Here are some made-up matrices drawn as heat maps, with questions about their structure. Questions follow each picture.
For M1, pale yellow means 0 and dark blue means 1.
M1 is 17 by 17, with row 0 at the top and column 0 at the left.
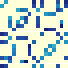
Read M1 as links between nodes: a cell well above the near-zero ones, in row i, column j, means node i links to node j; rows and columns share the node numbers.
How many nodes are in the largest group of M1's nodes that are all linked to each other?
6
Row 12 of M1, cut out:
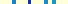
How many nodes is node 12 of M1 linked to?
4
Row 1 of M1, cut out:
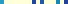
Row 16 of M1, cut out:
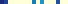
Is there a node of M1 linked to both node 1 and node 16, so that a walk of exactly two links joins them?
yes
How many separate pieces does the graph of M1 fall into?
2
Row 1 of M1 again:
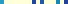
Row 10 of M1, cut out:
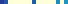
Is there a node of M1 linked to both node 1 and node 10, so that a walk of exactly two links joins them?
yes
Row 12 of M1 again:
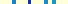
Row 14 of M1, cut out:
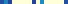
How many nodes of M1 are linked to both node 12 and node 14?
0
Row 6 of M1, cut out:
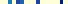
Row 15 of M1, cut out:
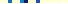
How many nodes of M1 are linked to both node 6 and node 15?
3
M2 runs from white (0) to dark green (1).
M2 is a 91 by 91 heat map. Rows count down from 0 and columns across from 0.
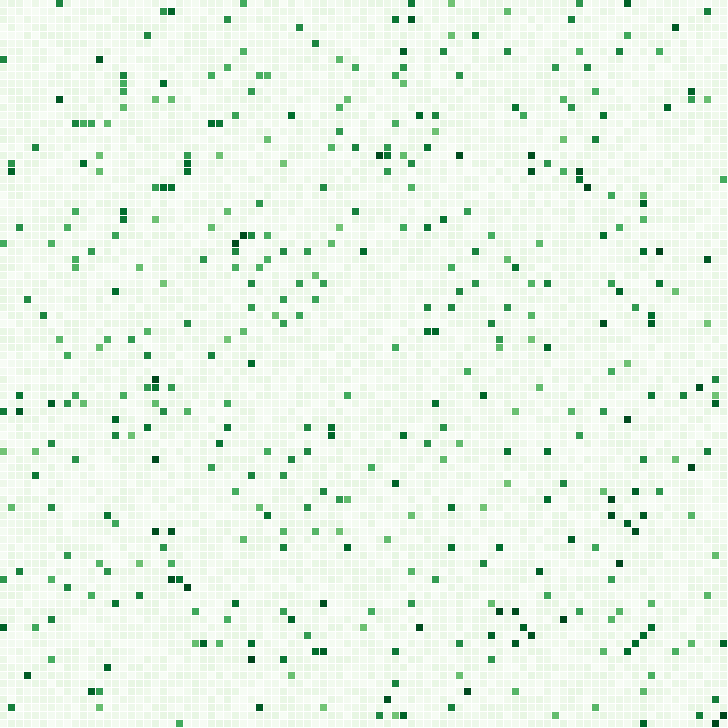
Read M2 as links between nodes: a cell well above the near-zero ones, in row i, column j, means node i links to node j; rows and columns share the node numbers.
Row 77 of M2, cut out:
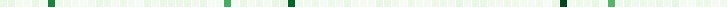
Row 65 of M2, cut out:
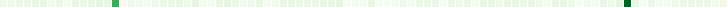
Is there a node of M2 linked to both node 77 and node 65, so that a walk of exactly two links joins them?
no
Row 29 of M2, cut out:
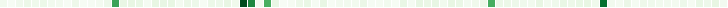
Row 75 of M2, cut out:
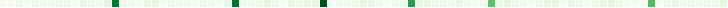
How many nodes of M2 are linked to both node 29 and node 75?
2
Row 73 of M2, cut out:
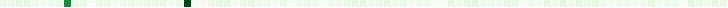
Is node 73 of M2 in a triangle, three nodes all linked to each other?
no
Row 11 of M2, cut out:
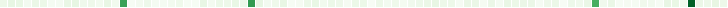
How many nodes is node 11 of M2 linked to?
4
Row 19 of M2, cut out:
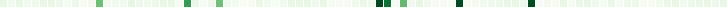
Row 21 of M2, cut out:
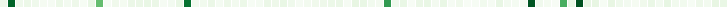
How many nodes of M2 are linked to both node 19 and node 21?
4
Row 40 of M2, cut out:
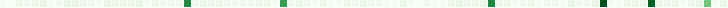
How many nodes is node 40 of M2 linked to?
6
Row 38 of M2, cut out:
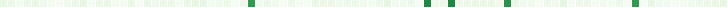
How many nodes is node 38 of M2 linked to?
5
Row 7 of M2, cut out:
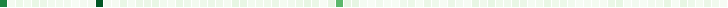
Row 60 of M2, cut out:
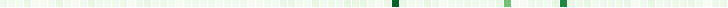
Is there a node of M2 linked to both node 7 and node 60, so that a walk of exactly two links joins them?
no
